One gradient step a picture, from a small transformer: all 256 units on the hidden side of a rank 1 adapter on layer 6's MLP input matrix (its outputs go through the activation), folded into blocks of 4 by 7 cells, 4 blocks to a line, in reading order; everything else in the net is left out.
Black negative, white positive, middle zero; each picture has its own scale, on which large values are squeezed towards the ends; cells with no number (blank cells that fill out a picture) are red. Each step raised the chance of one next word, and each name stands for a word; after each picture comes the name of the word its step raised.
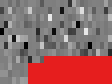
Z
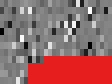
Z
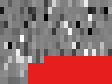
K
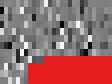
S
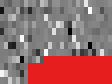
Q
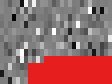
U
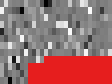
S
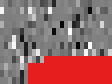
Q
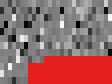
K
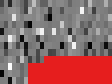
U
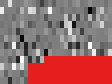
Q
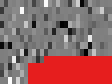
S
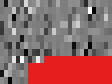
U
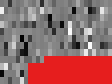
Q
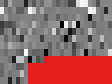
Z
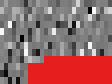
Z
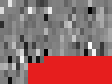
Q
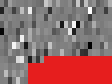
Z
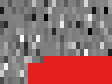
K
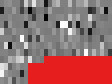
K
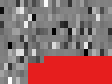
S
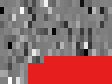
S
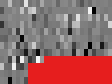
U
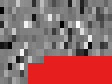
S
